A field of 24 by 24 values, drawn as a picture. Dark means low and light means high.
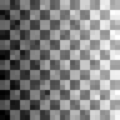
There is an overall slope up to the right. A checkerboard runs through the table. Overall the values sit about 50% of the way up the scale.
